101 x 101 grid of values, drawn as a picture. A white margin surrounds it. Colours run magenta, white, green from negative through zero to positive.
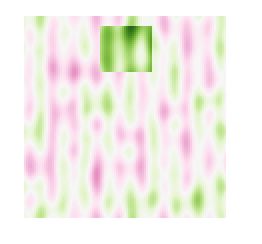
There is no overall slope. The top middle is the roughest part. Stripes running up and down repeat 9 times from left to right. The top middle is the ninth with the highest average. In the top middle lies a patch that is higher than the rest.
